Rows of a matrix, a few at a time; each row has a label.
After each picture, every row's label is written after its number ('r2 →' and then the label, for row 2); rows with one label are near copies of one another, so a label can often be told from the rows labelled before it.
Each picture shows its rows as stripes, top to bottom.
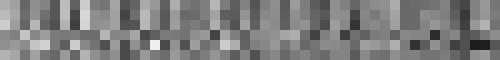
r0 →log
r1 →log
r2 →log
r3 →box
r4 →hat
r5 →log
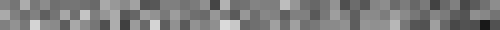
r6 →box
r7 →log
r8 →hat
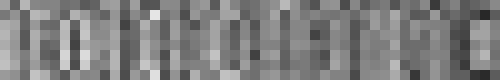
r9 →box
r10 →hat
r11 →log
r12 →log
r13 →log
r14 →log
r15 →log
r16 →hat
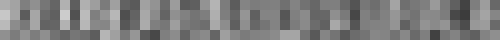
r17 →log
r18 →log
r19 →log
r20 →box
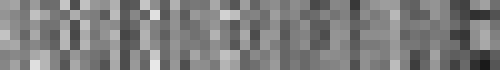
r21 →log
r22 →hat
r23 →log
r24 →log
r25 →log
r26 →hat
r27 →hat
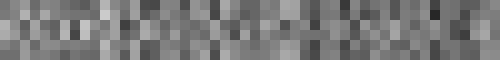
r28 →box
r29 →box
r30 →log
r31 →log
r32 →box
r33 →box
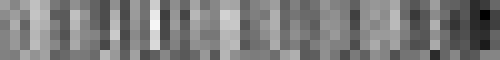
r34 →hat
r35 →hat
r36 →hat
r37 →hat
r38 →hat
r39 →box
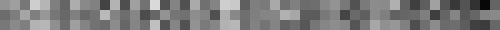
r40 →hat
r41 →box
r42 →hat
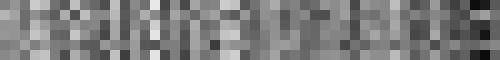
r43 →hat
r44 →log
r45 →hat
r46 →hat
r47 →box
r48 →hat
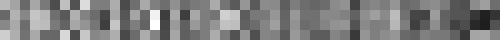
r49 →log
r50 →hat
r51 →hat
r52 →log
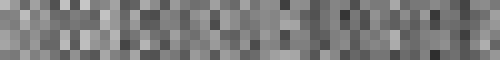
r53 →log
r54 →box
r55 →box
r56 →log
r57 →log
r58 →box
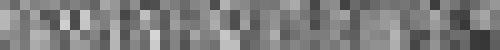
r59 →box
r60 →log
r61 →log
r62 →hat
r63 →hat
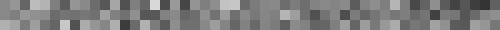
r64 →hat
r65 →box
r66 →log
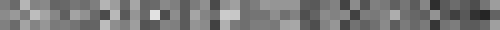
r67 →box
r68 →hat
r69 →box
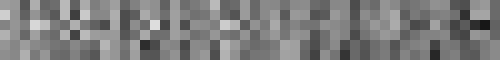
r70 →log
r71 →log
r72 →hat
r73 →log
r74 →box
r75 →box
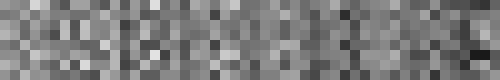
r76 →hat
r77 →box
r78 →log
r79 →log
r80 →box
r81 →hat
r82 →log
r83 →box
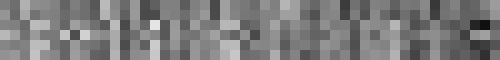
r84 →box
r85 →box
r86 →hat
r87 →log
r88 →hat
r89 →hat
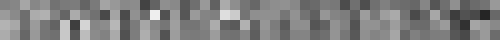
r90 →box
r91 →hat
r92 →log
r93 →log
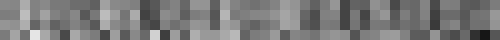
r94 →box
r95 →box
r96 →box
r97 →hat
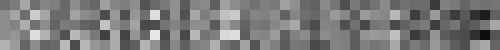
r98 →box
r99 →hat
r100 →box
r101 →hat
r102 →log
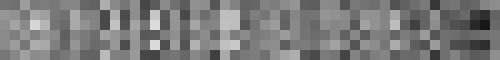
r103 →box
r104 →hat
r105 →hat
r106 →box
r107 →hat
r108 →box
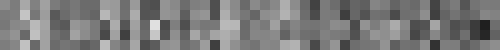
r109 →box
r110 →box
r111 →hat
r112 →hat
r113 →box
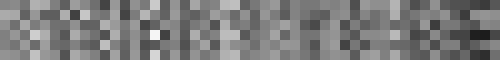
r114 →hat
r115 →log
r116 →box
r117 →hat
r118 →box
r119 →hat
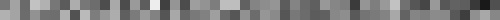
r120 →hat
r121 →log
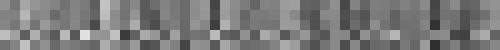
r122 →box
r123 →box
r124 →box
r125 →log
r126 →box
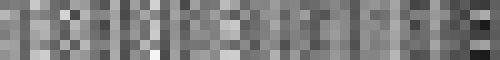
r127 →hat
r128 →log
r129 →hat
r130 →hat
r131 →log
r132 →hat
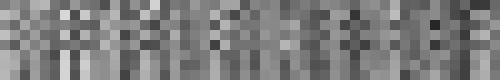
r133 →hat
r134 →log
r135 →box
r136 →log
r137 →box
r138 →log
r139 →log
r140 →log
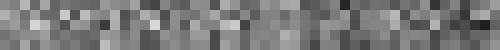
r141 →box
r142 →log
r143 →hat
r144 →box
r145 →box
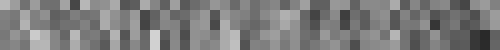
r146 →log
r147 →box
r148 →box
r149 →hat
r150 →hat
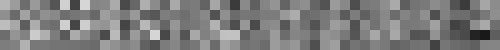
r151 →log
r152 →box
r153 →log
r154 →hat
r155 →box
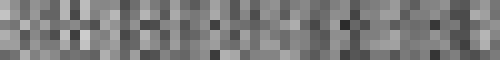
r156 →log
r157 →log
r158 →box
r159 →log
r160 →log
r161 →box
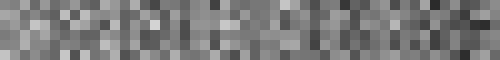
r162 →box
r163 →log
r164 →hat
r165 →box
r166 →box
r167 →log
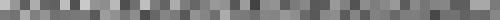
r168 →log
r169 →box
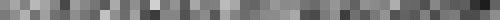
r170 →hat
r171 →box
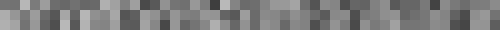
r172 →box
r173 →log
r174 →log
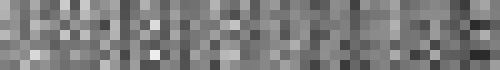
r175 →log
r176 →log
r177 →hat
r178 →log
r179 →box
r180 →hat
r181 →box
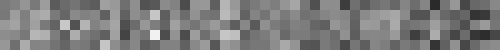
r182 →box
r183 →hat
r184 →log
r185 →hat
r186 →box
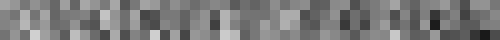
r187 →log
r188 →box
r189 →box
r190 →hat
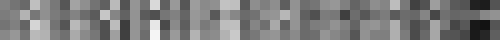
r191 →hat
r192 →box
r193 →hat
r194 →hat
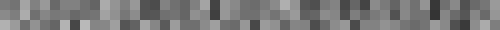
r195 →box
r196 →box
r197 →log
